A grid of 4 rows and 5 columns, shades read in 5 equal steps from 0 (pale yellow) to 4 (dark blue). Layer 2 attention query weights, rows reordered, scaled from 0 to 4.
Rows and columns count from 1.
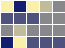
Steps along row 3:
down up same same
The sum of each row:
7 13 9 13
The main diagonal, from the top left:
0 3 2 3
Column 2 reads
4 3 1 0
